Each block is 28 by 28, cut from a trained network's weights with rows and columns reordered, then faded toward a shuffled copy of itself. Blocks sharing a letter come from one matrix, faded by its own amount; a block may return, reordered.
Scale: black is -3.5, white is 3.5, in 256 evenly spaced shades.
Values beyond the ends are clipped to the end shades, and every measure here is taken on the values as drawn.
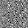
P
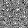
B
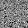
B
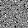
P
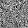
P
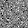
P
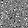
P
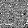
B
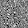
P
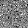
B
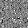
B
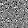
P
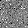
B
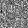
P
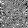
P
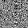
P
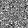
P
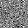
P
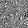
B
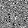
P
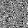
P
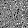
B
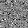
B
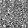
P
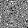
B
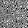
P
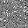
P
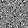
P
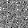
B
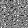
B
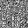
P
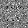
B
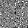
P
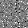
P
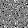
B
